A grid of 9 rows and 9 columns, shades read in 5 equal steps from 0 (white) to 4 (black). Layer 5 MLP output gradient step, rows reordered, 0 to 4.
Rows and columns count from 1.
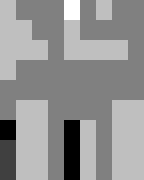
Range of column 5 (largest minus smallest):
4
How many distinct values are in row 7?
3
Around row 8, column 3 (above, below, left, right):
1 1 1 2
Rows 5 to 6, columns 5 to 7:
2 2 2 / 2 2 2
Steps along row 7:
down same up up down up down same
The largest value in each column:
4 2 2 2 4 2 2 2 2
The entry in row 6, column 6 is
2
